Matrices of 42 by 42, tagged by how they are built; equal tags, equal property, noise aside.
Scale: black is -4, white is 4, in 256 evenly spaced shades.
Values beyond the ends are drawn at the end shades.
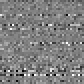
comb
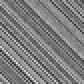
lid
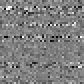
comb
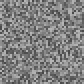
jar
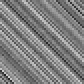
lid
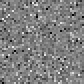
jar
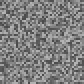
jar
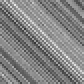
lid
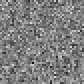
jar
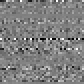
comb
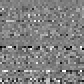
comb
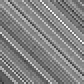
lid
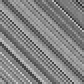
lid
